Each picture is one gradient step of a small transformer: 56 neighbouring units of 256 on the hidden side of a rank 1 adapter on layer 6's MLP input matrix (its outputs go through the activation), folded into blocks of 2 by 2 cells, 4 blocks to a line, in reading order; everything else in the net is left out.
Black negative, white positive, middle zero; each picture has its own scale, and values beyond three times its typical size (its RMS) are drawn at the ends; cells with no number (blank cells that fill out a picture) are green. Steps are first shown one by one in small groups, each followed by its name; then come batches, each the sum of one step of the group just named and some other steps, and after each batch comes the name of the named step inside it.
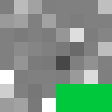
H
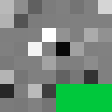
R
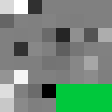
H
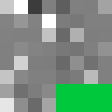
H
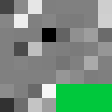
H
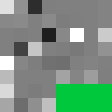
H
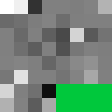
H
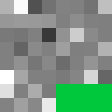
H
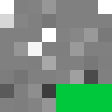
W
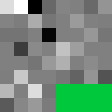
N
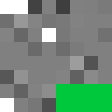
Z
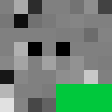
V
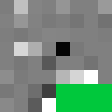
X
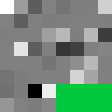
Z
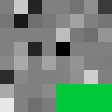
V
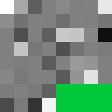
X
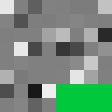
V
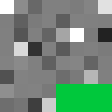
V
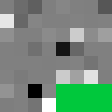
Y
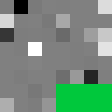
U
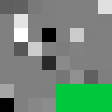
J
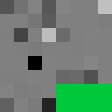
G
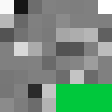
U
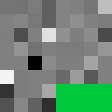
G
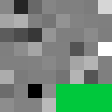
U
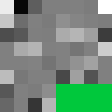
U
